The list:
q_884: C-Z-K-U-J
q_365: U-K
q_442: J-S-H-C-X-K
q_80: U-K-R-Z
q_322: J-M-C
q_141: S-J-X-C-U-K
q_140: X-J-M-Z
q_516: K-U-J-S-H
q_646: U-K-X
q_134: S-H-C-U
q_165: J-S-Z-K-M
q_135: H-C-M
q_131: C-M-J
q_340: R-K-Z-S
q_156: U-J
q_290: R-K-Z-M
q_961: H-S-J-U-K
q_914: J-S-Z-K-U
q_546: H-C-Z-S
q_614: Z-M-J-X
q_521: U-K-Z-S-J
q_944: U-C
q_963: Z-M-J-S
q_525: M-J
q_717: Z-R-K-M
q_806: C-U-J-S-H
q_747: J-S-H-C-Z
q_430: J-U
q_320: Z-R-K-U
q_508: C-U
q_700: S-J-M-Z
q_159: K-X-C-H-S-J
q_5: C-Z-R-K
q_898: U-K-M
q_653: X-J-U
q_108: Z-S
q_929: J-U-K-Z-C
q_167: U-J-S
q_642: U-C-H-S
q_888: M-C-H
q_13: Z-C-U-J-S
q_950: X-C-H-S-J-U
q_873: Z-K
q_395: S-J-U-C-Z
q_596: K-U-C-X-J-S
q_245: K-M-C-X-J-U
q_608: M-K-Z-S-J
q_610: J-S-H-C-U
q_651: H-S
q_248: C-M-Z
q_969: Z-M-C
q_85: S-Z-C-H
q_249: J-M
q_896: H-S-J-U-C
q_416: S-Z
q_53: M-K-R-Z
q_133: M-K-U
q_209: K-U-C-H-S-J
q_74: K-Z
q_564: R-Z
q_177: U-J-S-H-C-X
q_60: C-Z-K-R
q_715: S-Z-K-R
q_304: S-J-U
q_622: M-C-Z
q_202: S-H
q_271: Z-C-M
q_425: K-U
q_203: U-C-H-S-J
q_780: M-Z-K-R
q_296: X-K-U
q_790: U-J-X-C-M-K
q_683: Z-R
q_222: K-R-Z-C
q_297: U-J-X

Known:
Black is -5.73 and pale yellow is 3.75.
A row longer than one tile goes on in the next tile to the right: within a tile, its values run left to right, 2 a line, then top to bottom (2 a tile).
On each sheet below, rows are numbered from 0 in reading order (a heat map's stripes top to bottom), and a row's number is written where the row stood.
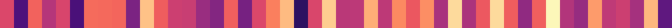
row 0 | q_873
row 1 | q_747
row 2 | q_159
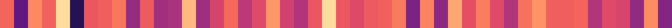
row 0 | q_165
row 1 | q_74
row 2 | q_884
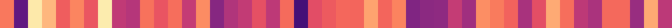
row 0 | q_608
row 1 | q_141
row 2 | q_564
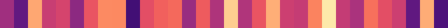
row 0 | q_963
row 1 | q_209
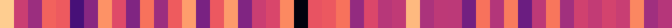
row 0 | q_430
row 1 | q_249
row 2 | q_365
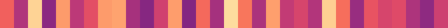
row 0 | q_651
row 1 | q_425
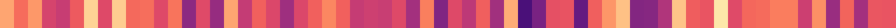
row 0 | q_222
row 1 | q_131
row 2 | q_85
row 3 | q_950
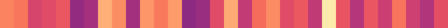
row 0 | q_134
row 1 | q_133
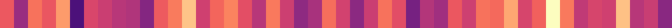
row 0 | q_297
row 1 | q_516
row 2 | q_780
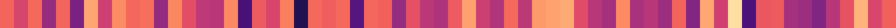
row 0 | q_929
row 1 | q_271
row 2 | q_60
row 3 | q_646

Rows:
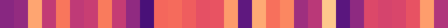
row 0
q_167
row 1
q_203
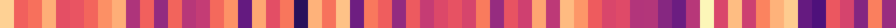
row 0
q_296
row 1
q_717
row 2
q_5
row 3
q_340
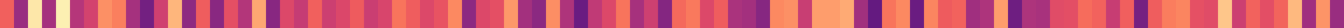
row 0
q_546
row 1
q_944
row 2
q_888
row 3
q_304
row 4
q_156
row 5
q_622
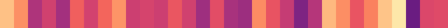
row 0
q_508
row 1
q_700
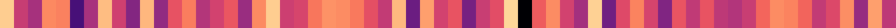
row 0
q_610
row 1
q_140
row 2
q_442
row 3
q_248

